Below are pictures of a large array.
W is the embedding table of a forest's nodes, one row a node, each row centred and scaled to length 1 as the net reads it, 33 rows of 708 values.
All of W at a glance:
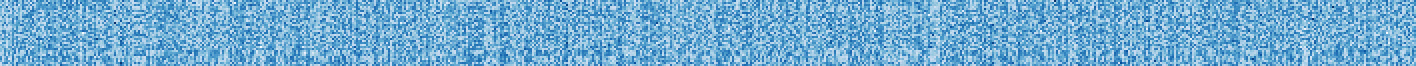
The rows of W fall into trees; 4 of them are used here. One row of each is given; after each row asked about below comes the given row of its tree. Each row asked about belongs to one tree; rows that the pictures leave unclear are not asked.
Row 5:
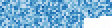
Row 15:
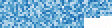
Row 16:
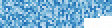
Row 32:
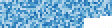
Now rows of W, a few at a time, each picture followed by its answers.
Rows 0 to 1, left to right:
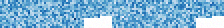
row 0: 15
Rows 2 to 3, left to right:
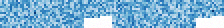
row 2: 15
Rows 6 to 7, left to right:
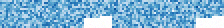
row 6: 32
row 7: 5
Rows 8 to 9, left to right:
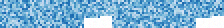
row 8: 15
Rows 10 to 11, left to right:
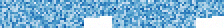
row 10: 32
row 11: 5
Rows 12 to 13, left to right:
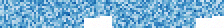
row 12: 16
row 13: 32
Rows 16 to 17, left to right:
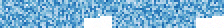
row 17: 5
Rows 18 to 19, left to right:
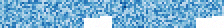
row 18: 32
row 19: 15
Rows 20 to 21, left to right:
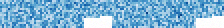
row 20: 32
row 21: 16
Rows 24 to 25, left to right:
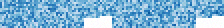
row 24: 32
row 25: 5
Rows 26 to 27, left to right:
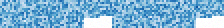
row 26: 5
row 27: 5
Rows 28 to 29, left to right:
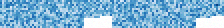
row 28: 32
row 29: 32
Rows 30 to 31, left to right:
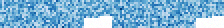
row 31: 16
